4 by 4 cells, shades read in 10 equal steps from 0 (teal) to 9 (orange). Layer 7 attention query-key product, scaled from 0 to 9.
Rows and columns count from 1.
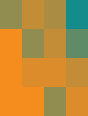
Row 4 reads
9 9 5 8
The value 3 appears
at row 2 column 4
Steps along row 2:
down up down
